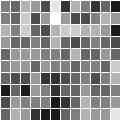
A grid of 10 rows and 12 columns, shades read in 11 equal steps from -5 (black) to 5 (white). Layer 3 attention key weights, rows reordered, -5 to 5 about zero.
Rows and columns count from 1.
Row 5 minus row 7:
0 3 3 0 3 3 1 3 -1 1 1 -3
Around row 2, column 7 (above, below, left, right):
-3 3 5 -2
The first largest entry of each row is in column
6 6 3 6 8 12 12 4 9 12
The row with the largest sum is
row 3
